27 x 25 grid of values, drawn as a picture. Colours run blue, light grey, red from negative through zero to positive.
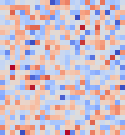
There is no seam. On average the colour sits 50% of the way up the scale. The halves do not mirror each other. The ninth with the lowest average is the middle right. The grain is fine, like static. The values follow a bell shape. No overall slope runs across the table.
